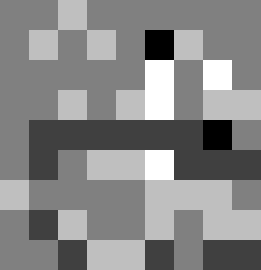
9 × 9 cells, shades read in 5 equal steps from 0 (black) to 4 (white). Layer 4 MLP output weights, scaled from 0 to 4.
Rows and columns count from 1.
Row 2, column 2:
3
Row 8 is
2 1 3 2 2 3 2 3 3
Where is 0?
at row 2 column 6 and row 5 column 8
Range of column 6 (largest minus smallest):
4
